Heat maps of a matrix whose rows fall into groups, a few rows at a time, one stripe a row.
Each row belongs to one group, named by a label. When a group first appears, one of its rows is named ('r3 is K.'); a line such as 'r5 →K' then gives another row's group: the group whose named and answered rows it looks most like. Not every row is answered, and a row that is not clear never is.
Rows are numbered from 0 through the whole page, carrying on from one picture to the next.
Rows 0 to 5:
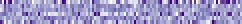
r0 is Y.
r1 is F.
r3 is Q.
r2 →F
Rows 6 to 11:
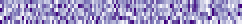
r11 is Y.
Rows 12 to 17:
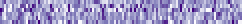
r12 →Q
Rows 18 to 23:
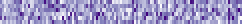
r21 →Q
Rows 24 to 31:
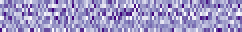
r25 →Q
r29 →Y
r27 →F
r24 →F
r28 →F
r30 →Q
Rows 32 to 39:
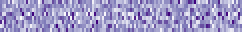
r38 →F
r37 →Y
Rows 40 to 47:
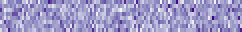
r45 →F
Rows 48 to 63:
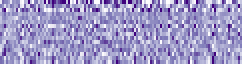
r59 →F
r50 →Q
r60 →F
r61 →Q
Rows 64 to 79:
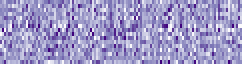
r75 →F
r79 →Q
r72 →F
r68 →Q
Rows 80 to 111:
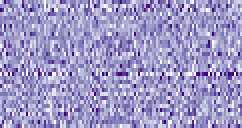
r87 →Y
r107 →Q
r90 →F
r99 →Q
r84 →Q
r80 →F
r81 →Q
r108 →Y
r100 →F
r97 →Y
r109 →F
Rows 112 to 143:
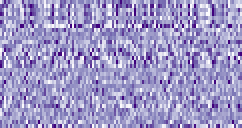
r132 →Q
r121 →Y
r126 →Q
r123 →Q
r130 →Y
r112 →F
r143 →Y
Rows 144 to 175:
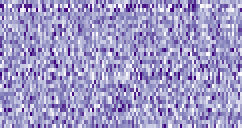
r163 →Y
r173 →F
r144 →Y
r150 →Y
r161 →Q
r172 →Q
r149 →Q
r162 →Y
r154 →Y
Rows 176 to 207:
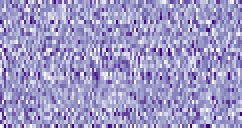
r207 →F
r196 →F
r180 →Q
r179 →Q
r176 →Y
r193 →F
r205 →Q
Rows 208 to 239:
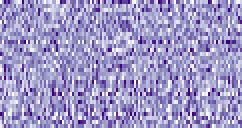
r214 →F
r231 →Y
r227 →Y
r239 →F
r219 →F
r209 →Q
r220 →F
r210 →Q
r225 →F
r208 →F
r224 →F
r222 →F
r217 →Y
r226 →Y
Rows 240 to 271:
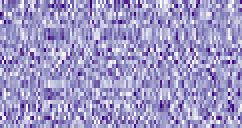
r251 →Q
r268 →F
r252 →F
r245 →F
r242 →Y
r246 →Q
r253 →Q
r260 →Q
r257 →F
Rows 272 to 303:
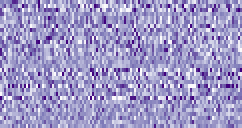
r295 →F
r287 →Y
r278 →F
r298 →Y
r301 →F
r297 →Y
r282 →Y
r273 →Q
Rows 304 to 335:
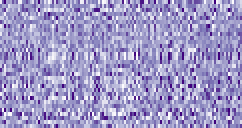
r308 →F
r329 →Q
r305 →Y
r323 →Q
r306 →Q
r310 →F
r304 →Q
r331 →Y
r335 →F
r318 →Q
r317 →Q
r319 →Q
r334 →Q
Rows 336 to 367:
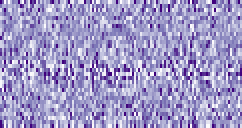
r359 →Q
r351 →Y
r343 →F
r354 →F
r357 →F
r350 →Q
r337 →Q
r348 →Y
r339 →F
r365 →Q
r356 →F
